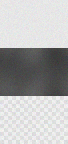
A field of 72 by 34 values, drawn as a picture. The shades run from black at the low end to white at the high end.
It is made of 3 by 1 panels. Panel 1,1: very high, flat. Panel 2,1: low, smooth, faint in contrast. Panel 3,1: very high, checkered, faint in contrast.
